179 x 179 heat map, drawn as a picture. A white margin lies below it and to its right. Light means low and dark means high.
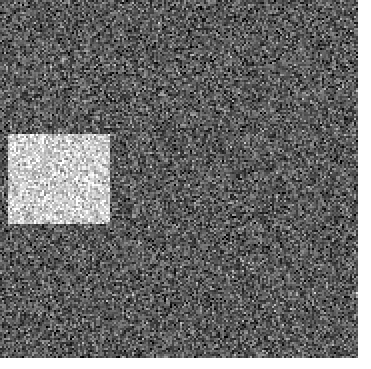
Average level on the scale: 60%. Stripes: none. Odd patch: lower, in the middle left. Ninth with the lowest average: middle left.
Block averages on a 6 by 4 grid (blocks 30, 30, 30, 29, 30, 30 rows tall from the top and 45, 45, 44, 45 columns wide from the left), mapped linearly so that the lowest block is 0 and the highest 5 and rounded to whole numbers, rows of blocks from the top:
5 5 5 5 / 5 5 5 5 / 0 4 5 5 / 0 4 5 5 / 5 5 5 5 / 5 5 5 5
